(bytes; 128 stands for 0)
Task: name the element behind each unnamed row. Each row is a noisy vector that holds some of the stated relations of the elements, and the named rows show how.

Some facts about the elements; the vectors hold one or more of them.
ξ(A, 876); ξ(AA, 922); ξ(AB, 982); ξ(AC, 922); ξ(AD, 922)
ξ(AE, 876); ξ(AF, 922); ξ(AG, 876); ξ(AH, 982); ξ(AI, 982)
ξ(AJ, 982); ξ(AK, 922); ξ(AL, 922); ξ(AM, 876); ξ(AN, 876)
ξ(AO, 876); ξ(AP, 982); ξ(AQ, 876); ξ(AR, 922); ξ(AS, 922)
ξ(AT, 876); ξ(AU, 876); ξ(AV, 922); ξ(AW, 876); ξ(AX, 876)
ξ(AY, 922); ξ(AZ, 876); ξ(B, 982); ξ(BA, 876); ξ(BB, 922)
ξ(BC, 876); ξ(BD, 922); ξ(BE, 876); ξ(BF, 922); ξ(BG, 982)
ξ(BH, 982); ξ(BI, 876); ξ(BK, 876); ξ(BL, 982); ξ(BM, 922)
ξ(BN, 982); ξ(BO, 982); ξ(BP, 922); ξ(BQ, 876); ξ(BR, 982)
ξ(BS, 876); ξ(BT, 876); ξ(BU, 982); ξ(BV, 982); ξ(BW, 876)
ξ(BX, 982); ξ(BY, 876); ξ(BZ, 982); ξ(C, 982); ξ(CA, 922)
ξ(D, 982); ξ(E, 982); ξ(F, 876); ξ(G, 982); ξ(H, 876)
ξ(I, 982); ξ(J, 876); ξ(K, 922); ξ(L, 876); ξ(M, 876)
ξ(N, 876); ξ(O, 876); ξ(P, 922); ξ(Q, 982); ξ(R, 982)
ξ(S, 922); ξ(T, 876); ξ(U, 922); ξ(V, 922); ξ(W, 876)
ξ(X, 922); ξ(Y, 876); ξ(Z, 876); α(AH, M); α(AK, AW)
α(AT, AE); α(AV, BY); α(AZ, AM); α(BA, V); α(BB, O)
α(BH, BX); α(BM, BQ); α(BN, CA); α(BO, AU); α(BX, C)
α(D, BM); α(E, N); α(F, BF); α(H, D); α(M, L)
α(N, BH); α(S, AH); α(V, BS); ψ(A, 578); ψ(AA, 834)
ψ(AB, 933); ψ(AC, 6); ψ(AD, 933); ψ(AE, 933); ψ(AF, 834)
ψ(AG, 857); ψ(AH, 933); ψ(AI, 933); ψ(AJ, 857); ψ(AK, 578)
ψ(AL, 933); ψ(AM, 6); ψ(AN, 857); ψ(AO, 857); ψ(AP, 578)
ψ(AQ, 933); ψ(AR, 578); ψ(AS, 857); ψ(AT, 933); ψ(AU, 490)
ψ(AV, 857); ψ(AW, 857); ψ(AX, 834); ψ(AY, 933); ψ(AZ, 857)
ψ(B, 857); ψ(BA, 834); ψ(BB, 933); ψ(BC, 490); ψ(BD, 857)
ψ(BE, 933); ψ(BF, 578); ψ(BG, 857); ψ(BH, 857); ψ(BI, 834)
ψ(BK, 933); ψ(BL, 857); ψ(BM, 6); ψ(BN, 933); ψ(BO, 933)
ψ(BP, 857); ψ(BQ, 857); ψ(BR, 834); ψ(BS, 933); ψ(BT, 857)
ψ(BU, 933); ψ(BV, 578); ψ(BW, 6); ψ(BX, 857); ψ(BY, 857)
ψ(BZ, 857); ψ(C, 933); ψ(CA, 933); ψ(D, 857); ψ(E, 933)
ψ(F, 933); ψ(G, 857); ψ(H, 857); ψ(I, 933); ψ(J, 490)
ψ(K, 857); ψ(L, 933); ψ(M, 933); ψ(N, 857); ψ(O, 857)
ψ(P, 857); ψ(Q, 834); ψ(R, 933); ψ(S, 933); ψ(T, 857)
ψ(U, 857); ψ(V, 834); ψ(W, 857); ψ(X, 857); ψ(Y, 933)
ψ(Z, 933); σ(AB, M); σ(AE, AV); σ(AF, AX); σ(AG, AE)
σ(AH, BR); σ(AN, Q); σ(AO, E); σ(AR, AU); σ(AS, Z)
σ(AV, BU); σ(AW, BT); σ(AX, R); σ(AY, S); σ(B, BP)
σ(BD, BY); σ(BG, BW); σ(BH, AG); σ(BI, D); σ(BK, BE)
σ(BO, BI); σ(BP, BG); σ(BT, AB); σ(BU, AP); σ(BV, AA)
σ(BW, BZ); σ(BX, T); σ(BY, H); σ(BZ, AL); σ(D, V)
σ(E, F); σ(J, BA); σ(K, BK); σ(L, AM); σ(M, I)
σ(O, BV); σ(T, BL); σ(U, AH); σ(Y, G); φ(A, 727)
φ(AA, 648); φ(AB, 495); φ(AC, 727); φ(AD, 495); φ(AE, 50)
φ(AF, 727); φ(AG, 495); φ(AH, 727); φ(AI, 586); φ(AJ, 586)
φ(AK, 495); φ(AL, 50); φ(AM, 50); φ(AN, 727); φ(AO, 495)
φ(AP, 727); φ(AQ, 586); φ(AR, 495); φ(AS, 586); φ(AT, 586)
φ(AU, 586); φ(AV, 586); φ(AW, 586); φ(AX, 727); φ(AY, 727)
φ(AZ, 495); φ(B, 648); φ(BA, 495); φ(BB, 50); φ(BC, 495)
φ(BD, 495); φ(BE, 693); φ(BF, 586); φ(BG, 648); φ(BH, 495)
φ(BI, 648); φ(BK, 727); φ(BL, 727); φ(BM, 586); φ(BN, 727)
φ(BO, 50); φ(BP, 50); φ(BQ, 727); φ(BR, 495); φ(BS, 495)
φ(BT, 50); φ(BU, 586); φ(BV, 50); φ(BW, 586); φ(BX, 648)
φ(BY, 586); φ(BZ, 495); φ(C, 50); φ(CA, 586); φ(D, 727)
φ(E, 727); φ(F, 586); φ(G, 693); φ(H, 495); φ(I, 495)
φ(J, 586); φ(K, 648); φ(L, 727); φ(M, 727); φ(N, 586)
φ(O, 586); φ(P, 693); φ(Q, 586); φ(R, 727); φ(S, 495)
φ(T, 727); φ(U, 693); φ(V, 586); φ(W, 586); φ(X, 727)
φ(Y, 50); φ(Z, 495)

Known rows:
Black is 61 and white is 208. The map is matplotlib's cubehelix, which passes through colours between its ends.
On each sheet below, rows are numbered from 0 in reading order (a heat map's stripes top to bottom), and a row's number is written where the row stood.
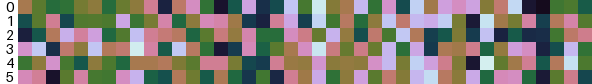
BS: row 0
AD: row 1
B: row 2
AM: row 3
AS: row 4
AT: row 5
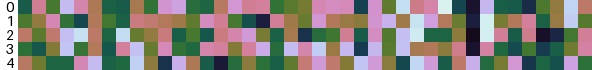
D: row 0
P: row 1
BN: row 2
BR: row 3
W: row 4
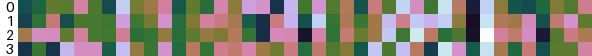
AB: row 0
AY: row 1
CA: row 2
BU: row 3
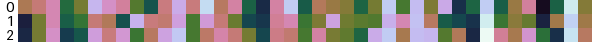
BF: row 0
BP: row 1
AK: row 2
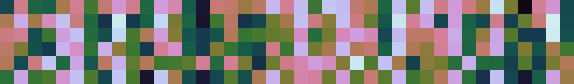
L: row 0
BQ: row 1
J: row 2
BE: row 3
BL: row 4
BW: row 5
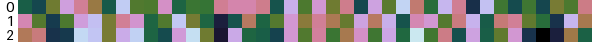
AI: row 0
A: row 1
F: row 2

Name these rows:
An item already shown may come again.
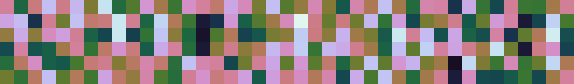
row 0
BV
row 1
AM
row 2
BQ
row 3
L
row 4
AA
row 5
Q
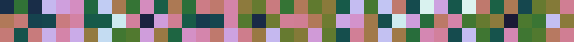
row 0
BU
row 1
BT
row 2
BV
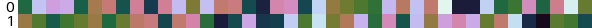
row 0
BM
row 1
BS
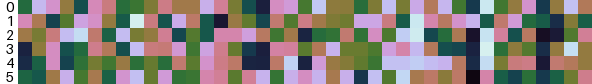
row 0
AC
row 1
AG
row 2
BN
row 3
BP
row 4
AL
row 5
BR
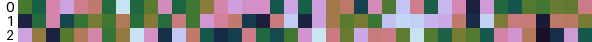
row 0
R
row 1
AL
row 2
AZ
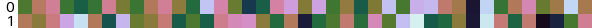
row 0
AF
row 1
BN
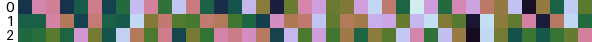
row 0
AW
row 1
U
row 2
I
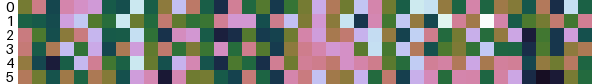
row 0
H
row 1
C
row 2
T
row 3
BL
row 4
N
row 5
BA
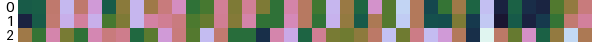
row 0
BG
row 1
B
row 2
AR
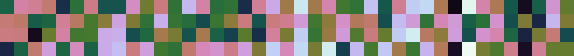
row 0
V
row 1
AX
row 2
AT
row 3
AH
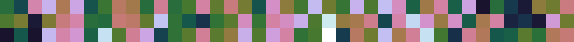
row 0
BZ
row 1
BI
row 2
BO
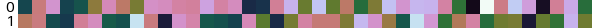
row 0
S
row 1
BT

